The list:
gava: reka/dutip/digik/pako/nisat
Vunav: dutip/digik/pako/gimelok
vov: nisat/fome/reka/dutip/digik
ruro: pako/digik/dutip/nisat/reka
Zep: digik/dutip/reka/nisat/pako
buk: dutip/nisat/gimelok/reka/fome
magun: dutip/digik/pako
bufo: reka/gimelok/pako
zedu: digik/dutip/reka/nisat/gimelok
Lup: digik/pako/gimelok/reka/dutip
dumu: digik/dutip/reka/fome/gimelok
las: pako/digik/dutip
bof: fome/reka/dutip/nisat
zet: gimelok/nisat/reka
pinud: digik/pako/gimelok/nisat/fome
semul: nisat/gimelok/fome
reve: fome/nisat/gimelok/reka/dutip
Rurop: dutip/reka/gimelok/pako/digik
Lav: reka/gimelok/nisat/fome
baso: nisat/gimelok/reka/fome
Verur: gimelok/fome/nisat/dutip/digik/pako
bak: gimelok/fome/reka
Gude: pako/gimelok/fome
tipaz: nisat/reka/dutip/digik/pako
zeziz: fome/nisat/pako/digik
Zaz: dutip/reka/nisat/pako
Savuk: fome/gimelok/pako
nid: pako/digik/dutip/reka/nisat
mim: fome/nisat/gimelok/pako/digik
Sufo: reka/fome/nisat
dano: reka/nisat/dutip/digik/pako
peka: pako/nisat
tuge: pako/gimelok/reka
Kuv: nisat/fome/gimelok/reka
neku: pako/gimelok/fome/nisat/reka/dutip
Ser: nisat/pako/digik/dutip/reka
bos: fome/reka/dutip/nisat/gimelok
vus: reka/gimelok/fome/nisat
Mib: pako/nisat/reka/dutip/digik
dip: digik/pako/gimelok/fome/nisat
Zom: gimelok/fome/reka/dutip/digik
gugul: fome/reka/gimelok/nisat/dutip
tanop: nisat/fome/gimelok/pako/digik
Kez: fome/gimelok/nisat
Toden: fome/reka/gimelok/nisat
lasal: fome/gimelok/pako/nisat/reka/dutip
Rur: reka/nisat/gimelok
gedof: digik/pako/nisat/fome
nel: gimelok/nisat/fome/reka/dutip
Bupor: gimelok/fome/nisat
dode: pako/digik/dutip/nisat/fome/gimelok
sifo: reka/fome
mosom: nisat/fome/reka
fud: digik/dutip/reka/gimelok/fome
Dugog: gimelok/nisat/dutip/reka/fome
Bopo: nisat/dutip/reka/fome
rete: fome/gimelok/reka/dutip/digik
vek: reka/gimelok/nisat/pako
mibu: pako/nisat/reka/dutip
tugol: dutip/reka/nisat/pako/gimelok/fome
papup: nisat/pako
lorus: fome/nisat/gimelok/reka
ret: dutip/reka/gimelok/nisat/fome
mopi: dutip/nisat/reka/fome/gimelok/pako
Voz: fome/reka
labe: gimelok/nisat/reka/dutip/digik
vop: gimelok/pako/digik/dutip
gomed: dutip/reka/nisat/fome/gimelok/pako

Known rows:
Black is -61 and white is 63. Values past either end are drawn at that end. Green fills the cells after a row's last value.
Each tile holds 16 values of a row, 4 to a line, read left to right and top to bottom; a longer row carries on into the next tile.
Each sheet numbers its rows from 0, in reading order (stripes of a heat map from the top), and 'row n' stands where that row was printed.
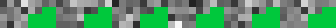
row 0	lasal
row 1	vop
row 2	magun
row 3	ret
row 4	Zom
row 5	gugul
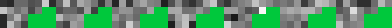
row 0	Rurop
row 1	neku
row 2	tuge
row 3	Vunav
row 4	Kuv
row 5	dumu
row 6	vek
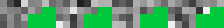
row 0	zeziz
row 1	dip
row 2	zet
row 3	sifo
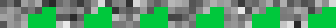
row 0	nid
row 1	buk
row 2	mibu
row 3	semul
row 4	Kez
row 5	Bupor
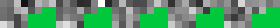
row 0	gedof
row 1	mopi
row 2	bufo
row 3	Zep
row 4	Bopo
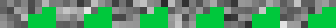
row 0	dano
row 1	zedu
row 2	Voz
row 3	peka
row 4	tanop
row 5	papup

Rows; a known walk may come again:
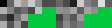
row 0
Ser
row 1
mim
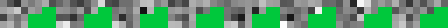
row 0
Toden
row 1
buk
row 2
bak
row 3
zet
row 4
Dugog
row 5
mosom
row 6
reve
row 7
peka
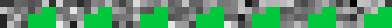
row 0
Rurop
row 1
Sufo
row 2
labe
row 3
papup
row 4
pinud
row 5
Gude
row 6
lorus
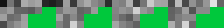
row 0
ruro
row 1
tuge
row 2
fud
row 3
Savuk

